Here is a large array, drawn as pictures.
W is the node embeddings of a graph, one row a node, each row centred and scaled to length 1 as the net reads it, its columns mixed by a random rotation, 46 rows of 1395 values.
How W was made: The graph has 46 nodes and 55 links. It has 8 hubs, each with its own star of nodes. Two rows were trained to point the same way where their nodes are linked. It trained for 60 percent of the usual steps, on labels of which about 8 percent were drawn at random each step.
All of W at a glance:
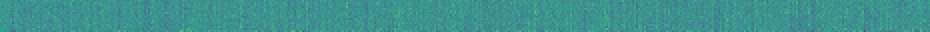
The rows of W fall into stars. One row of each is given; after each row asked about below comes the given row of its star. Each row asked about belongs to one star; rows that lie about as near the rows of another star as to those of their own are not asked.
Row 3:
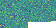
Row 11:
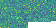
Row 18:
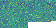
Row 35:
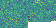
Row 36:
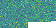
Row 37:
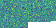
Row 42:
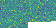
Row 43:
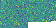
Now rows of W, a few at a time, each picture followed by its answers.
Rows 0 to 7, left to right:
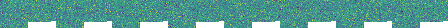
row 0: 36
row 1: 43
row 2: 43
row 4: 3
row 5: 42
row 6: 35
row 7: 37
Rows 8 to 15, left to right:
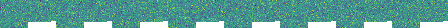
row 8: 42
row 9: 3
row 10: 36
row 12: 37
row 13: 18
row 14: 42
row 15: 36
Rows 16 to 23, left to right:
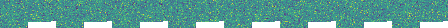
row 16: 18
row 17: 43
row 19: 18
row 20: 18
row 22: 37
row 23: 3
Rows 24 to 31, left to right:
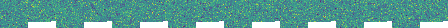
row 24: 36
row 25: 11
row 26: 3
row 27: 35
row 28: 37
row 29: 42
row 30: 42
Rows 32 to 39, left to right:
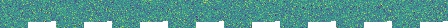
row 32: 43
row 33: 11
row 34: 42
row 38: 37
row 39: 35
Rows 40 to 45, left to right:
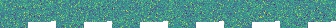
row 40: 37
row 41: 35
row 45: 35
